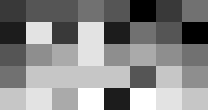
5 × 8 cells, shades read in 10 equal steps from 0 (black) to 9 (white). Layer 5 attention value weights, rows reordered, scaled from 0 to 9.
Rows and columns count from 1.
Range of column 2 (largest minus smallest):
5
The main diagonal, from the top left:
2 8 6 7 1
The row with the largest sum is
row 5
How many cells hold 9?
2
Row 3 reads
3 5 6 8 5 6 5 4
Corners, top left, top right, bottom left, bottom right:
2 4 7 7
